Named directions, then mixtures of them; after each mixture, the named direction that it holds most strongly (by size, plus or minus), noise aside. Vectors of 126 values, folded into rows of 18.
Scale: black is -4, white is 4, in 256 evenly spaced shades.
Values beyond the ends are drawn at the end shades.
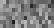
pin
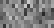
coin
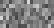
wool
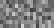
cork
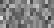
wool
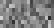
pin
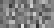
cork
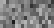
pin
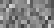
wool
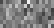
coin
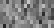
coin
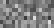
cork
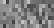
pin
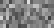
wool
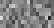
wool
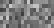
wool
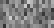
coin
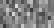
cork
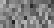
pin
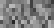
pin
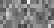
wool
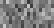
coin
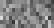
pin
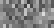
coin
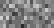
wool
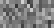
coin
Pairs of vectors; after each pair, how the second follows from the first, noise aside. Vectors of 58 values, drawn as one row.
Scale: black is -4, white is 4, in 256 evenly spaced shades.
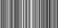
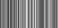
reversed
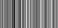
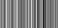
reversed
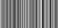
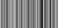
sign-scrambled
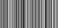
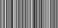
reversed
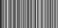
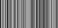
sign-scrambled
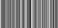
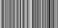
sign-scrambled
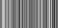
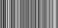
reversed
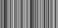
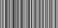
sign-scrambled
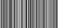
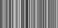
sign-scrambled
